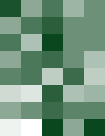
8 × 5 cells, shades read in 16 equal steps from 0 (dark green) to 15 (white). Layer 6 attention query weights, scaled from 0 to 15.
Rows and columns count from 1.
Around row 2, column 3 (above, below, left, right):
4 0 4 6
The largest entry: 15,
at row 8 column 2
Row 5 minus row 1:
4 -4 7 -6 5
